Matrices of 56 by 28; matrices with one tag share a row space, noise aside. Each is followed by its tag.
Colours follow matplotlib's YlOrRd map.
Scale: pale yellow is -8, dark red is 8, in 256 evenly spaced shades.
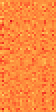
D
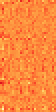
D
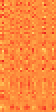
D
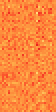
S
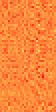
S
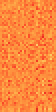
S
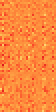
D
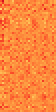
D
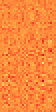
S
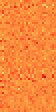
D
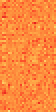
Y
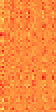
D
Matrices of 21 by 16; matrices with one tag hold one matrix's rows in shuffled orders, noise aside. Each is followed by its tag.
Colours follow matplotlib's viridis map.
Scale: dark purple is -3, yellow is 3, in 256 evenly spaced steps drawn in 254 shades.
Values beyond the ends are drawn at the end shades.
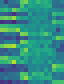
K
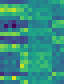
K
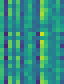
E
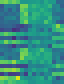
K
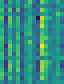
E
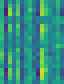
E
